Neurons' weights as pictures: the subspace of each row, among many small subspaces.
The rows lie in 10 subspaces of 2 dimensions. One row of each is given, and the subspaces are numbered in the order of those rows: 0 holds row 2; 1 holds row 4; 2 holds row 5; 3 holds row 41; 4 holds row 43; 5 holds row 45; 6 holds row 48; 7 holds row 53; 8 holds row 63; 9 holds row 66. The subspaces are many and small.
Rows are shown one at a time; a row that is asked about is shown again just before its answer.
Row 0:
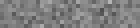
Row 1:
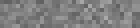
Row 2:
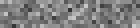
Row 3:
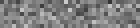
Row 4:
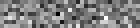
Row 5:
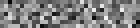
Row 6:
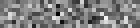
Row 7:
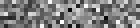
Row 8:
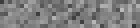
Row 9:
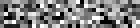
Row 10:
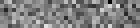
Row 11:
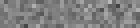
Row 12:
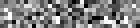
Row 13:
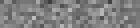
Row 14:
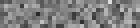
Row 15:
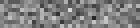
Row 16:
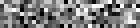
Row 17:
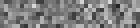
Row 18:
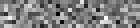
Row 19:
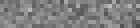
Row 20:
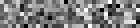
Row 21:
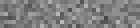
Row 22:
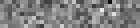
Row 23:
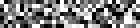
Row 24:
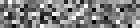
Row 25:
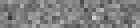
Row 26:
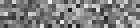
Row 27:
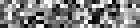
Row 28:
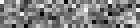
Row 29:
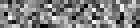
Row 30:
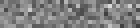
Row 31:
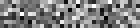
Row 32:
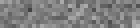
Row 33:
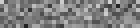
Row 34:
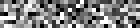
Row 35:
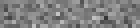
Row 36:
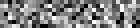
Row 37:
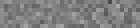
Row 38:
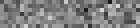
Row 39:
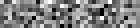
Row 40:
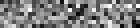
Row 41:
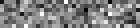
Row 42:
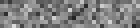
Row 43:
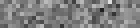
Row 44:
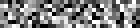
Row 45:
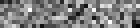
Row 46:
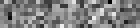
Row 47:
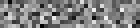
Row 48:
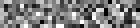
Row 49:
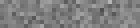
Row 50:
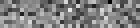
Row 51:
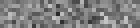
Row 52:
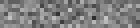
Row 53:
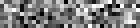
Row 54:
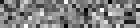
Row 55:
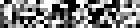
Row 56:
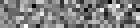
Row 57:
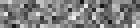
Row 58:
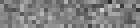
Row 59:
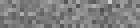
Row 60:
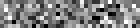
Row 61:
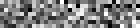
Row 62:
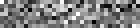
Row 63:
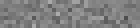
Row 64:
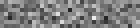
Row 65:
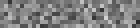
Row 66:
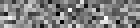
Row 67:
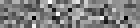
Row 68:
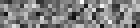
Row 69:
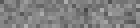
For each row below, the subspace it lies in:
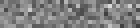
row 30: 5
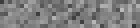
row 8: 6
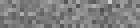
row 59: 1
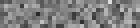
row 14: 6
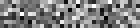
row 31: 1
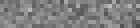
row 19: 5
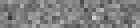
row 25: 7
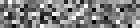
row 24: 2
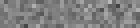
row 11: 0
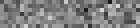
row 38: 2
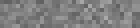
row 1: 5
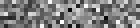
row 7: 9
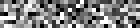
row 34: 9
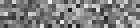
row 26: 9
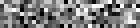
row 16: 7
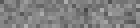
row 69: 3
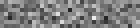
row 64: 7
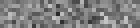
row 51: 4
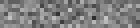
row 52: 7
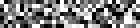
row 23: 6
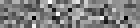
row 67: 8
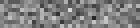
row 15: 7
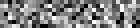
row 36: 3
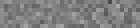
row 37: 6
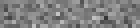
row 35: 1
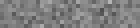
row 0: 4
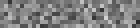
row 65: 2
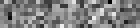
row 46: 8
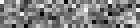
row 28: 3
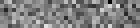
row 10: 9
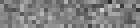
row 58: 7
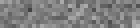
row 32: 5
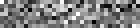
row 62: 6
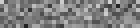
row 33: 6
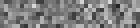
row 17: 0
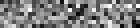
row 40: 5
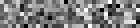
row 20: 2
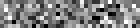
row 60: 1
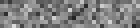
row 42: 0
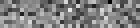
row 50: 1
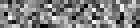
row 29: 3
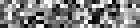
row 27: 4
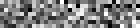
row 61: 5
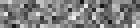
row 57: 0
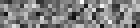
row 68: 0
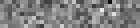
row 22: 4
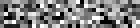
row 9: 1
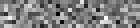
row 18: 9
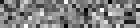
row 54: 3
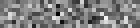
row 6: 4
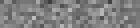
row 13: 8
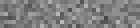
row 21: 9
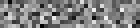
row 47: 2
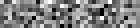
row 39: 8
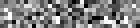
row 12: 8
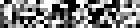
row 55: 8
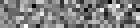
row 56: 0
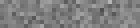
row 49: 4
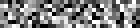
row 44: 3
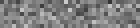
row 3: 2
